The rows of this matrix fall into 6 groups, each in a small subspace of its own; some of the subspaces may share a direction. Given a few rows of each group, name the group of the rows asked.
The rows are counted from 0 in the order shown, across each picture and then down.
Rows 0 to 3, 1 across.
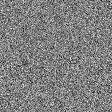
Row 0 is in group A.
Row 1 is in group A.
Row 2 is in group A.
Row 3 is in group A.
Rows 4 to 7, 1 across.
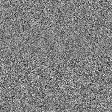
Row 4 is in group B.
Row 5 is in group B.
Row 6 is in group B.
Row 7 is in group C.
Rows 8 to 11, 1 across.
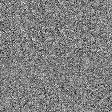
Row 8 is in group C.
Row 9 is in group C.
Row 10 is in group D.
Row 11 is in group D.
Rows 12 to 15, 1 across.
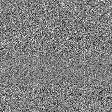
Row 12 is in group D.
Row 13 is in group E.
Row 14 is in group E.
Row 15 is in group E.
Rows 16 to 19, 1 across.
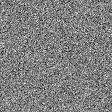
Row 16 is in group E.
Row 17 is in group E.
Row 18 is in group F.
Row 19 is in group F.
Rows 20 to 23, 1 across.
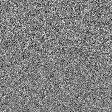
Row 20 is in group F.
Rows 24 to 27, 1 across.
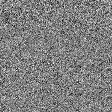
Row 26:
E
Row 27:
E
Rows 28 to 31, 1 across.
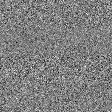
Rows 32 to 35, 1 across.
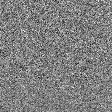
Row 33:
C
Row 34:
D
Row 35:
C
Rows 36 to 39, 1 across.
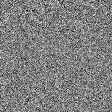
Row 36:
C
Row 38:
C
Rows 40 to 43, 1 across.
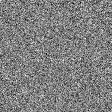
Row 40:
C
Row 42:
C
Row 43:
A
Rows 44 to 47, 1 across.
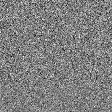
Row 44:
C
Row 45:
F
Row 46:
A
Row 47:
B
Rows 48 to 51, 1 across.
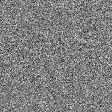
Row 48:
C
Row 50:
B
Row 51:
D
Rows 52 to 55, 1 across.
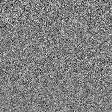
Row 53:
D
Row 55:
D
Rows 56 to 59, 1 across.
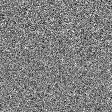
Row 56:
E
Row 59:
F
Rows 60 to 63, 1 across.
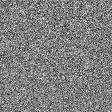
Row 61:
B
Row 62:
D
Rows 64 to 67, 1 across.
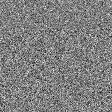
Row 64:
F
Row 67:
E
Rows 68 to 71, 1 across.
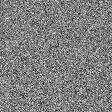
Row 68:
B
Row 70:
C
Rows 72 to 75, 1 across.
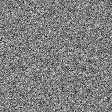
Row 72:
F
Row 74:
D
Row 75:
D
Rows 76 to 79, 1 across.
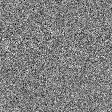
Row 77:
C
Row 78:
E
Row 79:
A
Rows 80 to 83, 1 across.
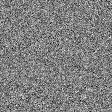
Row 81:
E
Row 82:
D
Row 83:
D
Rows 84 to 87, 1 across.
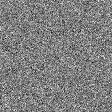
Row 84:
D
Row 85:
C
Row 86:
F
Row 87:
C
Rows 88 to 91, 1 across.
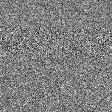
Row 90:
C
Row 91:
D
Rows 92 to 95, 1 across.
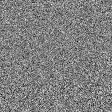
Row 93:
E
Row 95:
E
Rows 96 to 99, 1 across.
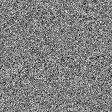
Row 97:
B
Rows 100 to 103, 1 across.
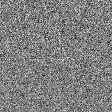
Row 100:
F
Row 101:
D
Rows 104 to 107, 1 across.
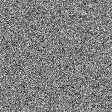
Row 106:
E
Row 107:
C
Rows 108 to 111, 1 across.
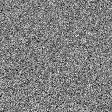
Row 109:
D
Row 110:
A
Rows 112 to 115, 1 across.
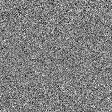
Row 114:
C
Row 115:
D
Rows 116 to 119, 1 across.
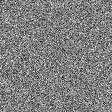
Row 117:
E
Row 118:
C
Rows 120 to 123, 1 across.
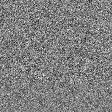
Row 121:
D
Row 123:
E
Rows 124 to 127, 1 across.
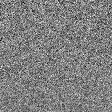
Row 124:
C
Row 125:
B
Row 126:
B
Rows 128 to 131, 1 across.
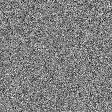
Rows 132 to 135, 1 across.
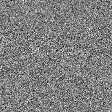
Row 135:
A
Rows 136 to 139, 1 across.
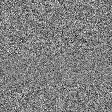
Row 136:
C
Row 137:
D
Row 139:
A
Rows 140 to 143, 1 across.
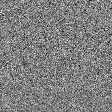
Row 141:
D
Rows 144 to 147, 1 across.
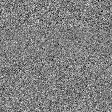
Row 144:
B
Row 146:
E
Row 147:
A
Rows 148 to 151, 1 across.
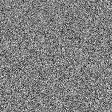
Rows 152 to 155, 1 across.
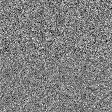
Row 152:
A
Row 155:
D
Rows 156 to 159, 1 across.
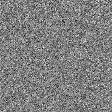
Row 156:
F
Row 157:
D
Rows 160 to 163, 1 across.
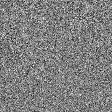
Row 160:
D
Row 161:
A
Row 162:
A
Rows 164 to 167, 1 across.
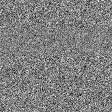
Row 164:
B
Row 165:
F
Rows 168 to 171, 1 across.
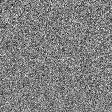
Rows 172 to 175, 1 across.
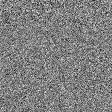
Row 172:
C
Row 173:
D
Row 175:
E
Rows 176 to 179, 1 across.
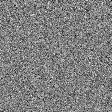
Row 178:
B
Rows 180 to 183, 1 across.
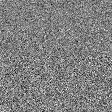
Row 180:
C
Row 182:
B
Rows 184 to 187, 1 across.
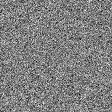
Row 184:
B
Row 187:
D
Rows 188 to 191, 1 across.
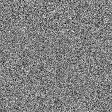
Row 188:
F
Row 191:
A
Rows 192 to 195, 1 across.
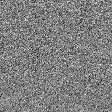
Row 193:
B
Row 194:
E
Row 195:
B
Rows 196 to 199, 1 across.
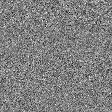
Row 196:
D
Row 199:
E
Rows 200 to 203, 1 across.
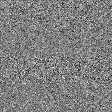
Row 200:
D
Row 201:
C
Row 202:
F
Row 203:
D
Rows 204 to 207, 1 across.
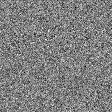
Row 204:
D
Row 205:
F
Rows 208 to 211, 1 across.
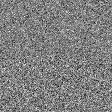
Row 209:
C
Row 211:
A
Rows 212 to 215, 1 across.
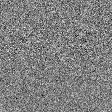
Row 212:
F
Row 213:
D
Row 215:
A
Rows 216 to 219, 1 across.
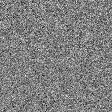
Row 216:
C
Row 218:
C
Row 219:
D
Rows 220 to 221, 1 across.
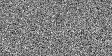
